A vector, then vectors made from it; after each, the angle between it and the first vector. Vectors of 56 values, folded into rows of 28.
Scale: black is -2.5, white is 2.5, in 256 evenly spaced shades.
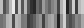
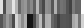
partly aligned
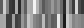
nearly opposite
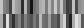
partly aligned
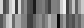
nearly parallel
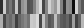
partly opposed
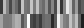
partly opposed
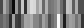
nearly opposite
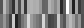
nearly opposite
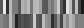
partly opposed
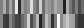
partly opposed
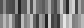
orthogonal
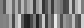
orthogonal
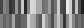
nearly opposite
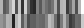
nearly parallel
